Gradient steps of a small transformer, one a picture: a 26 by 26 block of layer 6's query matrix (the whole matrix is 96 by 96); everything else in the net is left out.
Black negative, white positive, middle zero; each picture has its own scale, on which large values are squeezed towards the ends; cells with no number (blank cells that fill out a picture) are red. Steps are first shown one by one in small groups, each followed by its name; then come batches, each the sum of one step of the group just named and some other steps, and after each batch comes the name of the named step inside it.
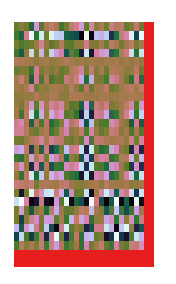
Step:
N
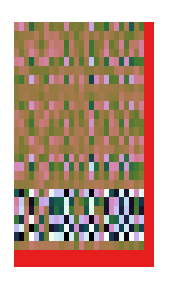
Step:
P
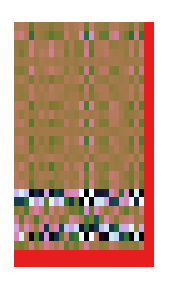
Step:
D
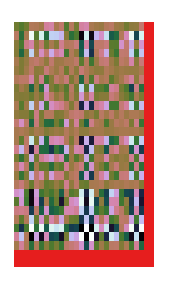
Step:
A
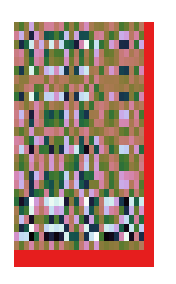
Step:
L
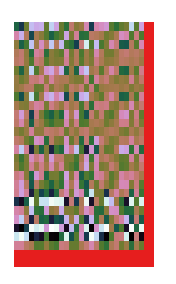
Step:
L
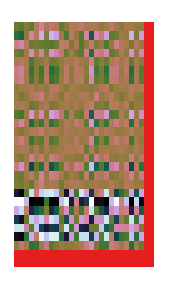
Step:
N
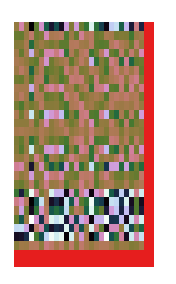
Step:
P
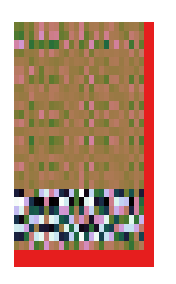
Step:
D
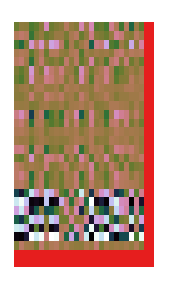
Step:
P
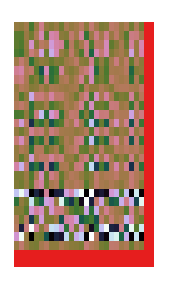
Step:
D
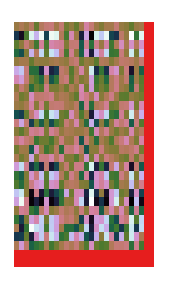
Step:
A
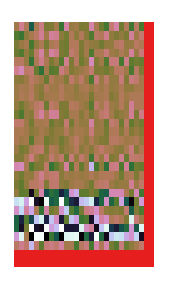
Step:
P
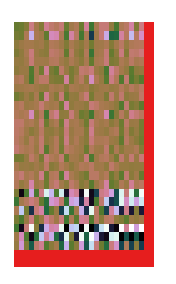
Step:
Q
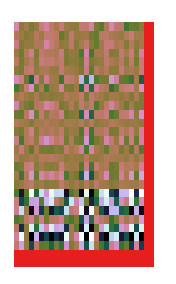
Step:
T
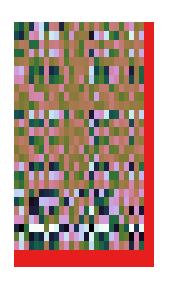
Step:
T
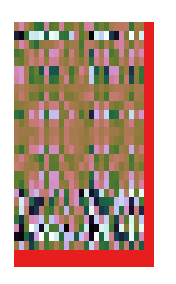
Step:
Q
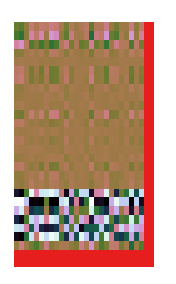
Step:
Q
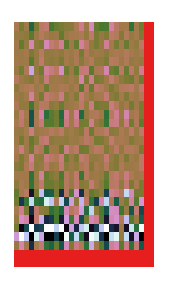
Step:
T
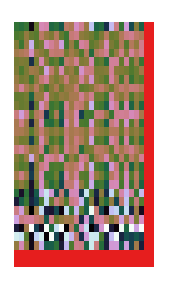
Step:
Q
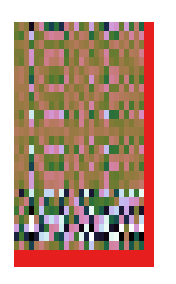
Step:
Q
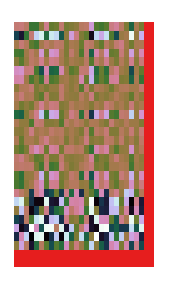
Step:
T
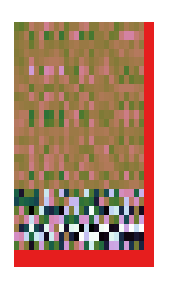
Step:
Q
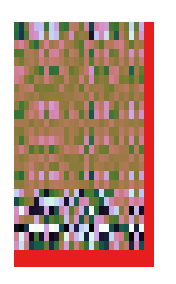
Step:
T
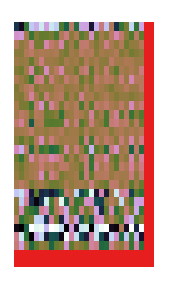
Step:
T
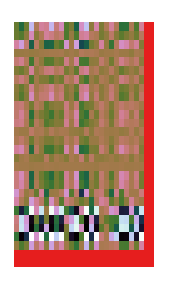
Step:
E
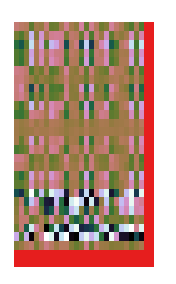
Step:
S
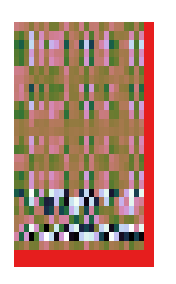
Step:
S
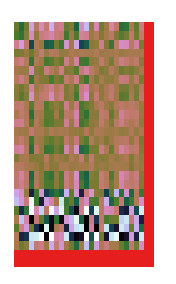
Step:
E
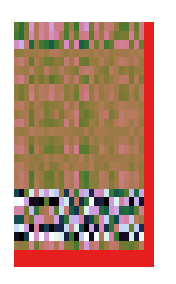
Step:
E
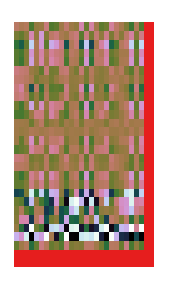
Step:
S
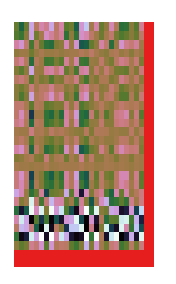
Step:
E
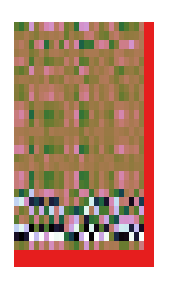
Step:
E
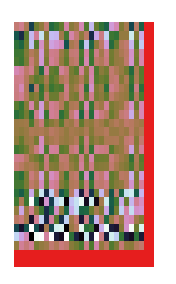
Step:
S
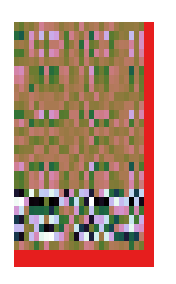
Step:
S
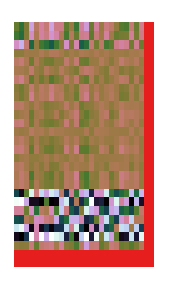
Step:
E
